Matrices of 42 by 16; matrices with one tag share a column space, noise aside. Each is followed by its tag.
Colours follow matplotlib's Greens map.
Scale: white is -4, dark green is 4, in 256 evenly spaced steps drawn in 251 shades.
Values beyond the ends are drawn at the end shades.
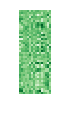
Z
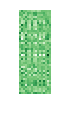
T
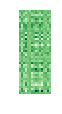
Z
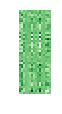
Z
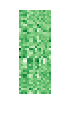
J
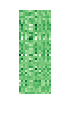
T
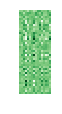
T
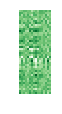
J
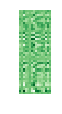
Z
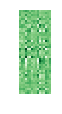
J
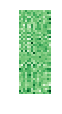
Z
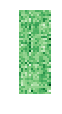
Z
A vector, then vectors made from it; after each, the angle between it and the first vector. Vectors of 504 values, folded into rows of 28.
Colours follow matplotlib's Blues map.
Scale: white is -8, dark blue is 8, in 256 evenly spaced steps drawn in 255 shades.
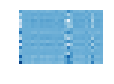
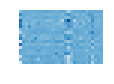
nearly opposite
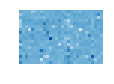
partly aligned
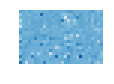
partly aligned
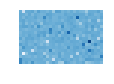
orthogonal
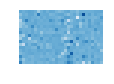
partly aligned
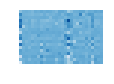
nearly opposite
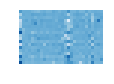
nearly parallel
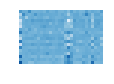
nearly parallel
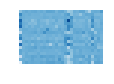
nearly opposite
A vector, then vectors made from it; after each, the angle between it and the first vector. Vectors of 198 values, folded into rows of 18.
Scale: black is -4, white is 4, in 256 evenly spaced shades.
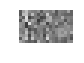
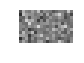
partly aligned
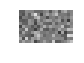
orthogonal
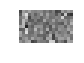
partly aligned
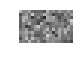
partly aligned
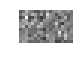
partly aligned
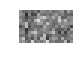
partly opposed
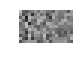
nearly opposite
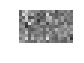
nearly parallel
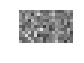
orthogonal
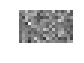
partly aligned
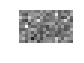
partly opposed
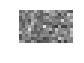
orthogonal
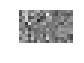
nearly parallel
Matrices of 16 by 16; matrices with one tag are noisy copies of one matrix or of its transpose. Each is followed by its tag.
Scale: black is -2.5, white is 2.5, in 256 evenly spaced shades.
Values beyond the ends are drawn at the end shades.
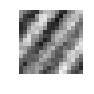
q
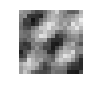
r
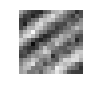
q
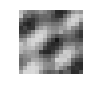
r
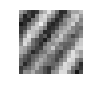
q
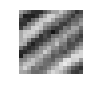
q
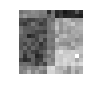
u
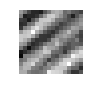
q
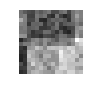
u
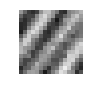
q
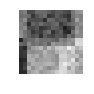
u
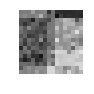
u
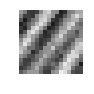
q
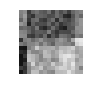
u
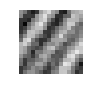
q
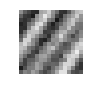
q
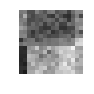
u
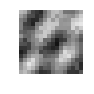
r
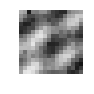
r
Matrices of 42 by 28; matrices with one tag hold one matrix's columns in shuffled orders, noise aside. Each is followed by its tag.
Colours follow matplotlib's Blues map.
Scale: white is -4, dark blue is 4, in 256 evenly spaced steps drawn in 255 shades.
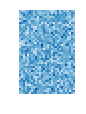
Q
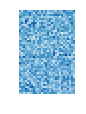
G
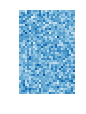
Q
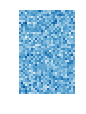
G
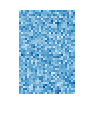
G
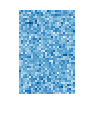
G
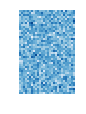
G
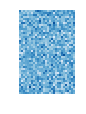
G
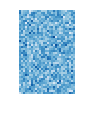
Q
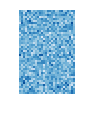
G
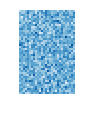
Q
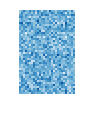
G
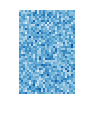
Q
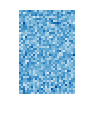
G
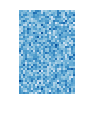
Q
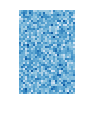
Q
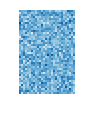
G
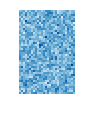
Q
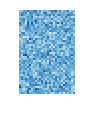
G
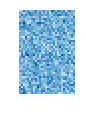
G
